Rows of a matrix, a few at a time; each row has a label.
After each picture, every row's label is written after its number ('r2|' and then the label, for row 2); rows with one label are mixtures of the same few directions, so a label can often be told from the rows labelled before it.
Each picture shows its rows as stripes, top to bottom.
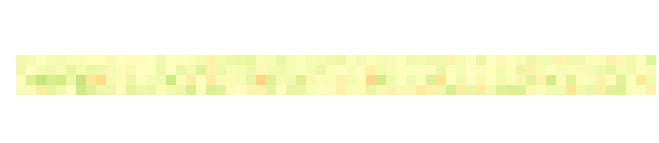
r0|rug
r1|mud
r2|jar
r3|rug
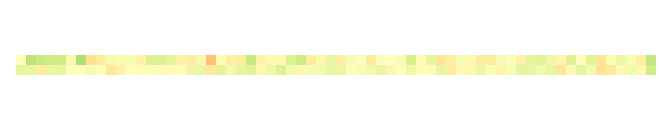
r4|jar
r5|rug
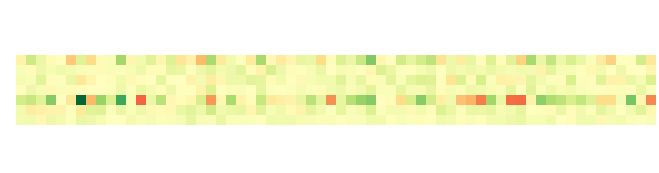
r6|mud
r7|jar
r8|rug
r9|mud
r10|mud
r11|jar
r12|rug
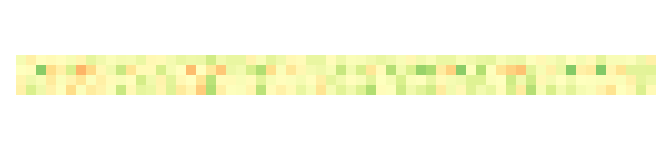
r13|jar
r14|rug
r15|mud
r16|mud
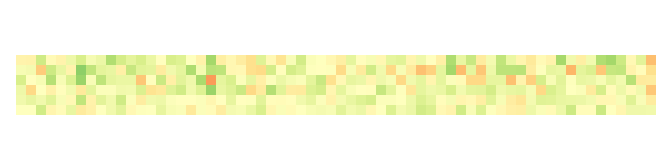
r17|rug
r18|rug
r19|mud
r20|jar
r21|mud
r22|rug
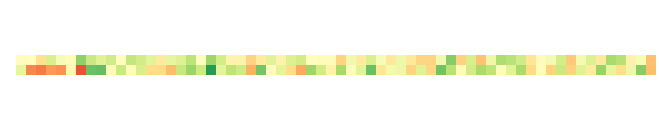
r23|rug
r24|jar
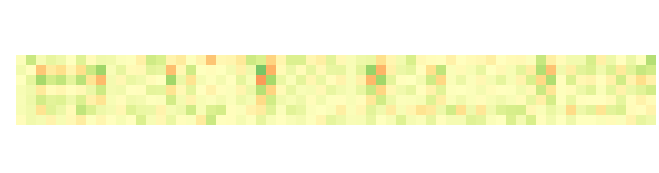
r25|jar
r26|jar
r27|jar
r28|jar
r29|jar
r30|rug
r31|mud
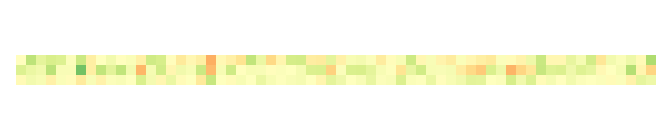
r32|jar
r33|mud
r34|mud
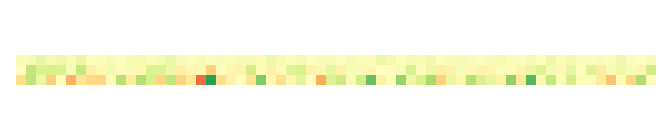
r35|jar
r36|jar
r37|mud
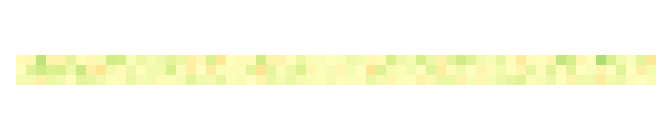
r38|rug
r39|jar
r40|rug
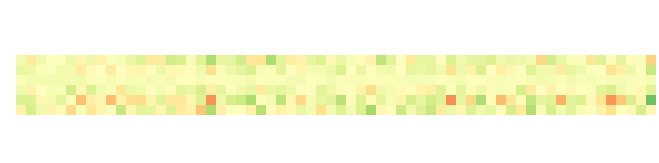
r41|jar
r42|rug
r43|jar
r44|mud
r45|rug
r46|mud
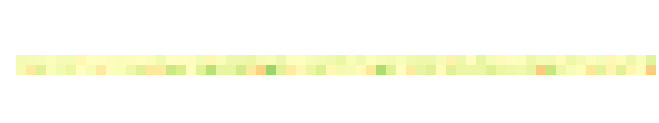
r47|rug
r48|jar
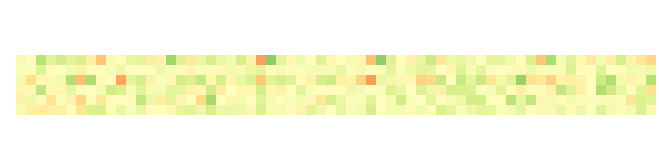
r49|jar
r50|rug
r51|mud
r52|rug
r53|mud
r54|jar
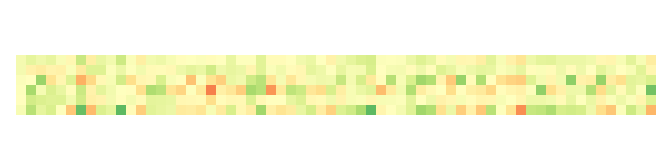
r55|mud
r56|jar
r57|rug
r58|jar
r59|jar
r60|mud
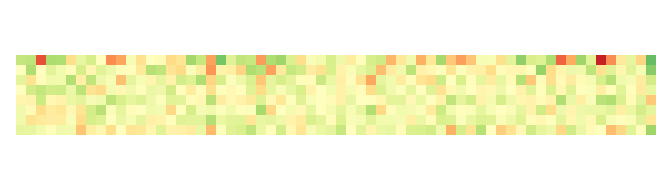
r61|rug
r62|jar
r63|mud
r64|jar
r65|rug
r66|jar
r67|jar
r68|rug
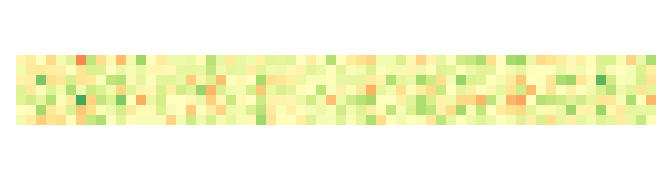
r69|mud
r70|jar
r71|rug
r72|mud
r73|mud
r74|rug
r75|jar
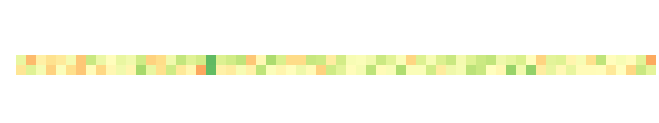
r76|jar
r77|mud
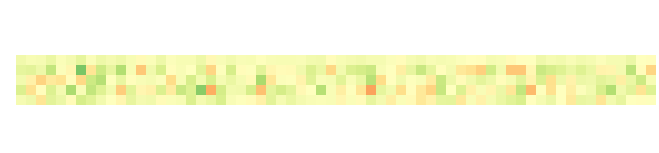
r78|mud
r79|mud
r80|jar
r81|mud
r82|rug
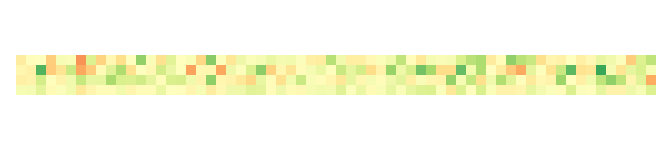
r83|mud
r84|rug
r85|rug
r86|rug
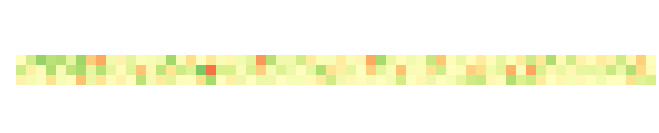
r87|jar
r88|mud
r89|mud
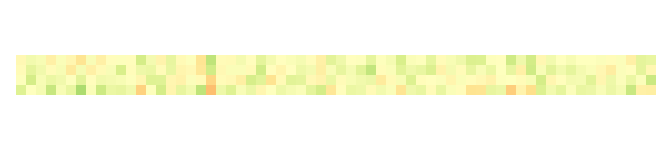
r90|mud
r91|mud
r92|jar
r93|mud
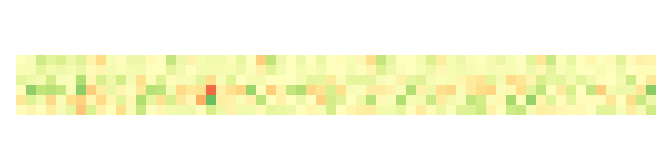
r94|jar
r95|jar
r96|mud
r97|jar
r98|mud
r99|mud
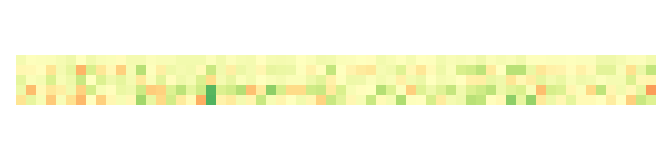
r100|mud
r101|mud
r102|mud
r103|jar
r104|mud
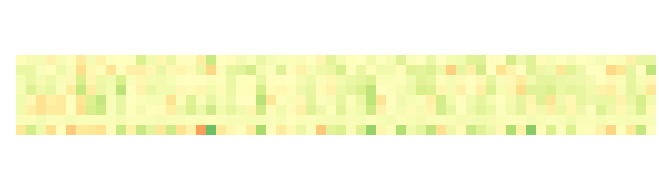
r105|mud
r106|rug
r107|mud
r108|mud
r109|jar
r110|jar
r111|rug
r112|mud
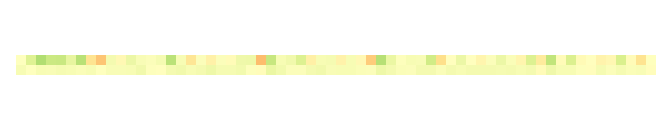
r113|jar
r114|jar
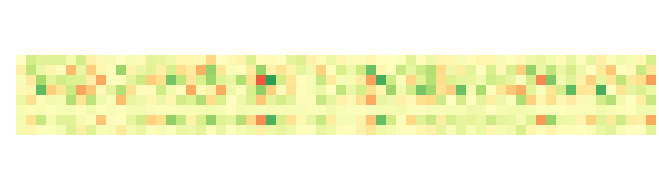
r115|jar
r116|mud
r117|jar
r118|rug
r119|mud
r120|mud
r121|jar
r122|mud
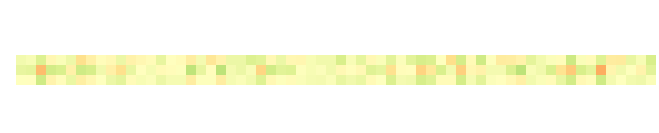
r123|rug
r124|rug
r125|rug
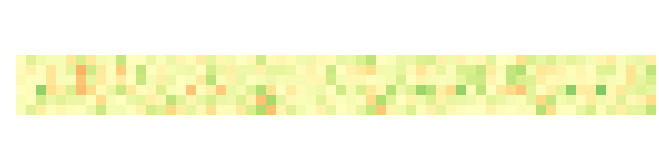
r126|mud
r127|mud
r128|mud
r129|rug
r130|jar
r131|jar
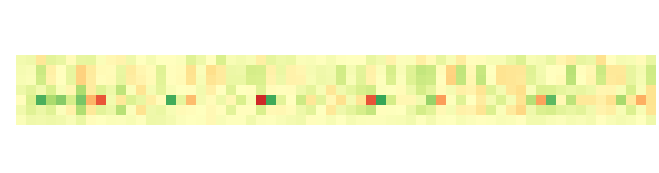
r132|rug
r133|rug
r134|rug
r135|mud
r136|jar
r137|mud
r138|jar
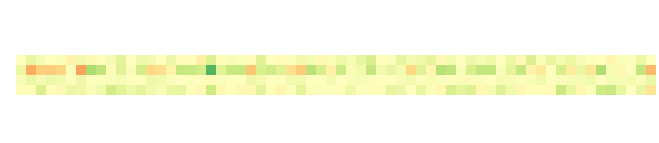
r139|mud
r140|jar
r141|jar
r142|rug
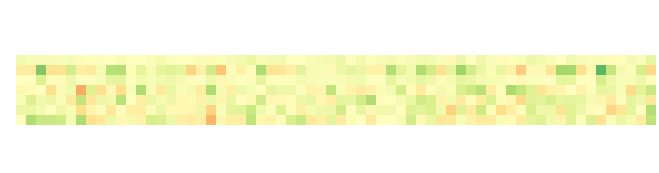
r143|rug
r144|rug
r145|rug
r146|mud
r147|mud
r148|rug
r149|jar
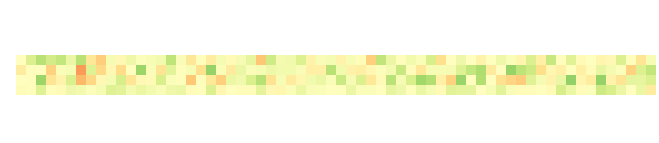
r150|jar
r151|mud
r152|rug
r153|rug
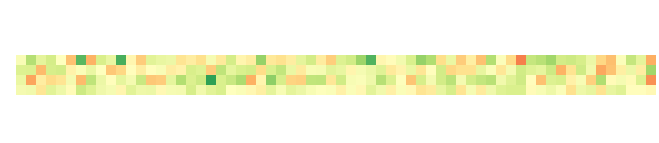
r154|mud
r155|rug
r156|jar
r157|rug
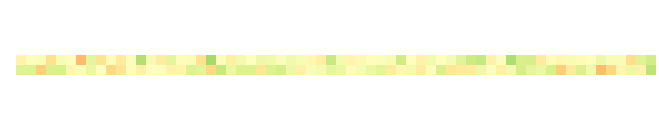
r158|mud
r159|rug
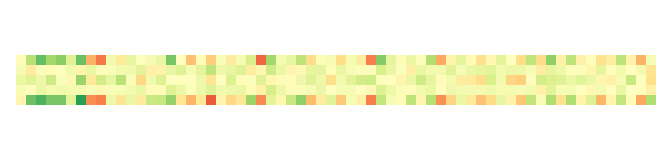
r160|jar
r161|jar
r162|mud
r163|jar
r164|jar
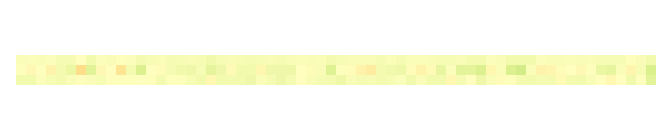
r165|mud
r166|mud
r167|rug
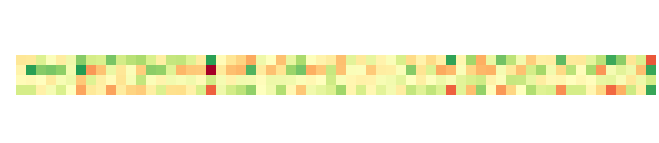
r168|rug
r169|jar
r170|mud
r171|rug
